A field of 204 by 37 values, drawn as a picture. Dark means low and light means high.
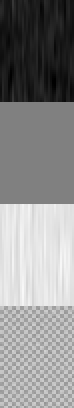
It is made of 4 by 1 panels. Panel 1,1: very low, streaked downward, faint in contrast. Panel 2,1: middling, flat. Panel 3,1: very high, streaked downward, faint in contrast. Panel 4,1: high, checkered.
